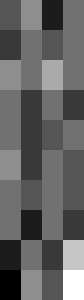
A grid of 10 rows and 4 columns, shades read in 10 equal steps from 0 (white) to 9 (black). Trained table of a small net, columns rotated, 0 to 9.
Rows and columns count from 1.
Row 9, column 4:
2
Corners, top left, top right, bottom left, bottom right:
6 5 9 0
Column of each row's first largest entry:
3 1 2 2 2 2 2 2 1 1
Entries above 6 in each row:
1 1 0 2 1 1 0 2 2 1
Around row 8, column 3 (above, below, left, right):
5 7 8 7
